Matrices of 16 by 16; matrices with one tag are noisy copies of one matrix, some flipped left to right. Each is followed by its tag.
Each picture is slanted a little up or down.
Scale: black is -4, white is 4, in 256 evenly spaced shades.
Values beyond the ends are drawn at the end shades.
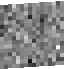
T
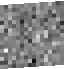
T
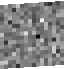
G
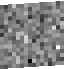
T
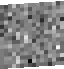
T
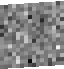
T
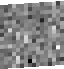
T
